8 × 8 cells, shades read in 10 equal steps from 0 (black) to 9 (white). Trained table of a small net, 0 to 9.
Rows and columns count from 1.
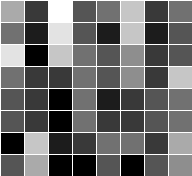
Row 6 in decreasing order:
4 4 3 3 2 2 2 0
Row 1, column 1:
6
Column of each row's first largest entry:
3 3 1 8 4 4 2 2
